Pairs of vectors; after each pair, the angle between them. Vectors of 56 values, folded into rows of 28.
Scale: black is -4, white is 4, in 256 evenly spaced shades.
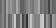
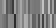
partly opposed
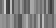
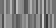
partly aligned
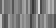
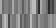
nearly opposite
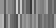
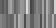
orthogonal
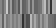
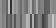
partly opposed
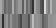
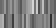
partly opposed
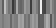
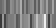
orthogonal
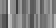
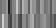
nearly opposite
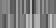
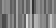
nearly parallel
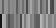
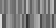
nearly opposite
